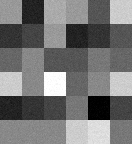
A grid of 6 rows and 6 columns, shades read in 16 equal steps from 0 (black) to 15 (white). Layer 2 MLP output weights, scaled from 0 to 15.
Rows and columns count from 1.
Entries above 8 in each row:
4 1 0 3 0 2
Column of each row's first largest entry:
6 3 2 3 4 5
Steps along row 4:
down up down up up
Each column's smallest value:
2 2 4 2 0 4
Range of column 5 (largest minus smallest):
13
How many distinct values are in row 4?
4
